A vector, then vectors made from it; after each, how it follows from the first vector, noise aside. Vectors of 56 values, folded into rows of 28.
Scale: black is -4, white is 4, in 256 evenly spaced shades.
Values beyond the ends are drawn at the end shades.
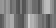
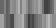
negated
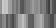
wrapped around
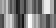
scaled up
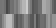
reversed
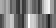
scaled up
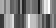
scaled up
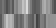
reversed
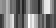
scaled up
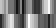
scaled up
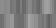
shrunk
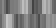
reversed
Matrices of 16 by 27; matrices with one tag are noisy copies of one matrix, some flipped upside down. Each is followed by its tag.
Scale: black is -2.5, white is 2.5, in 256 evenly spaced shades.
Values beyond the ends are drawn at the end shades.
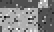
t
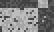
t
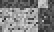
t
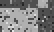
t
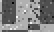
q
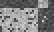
t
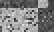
t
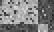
t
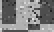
q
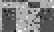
q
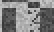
q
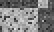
t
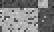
t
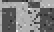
q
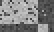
t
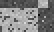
t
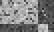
t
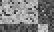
t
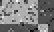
t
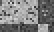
t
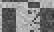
q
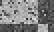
t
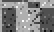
q
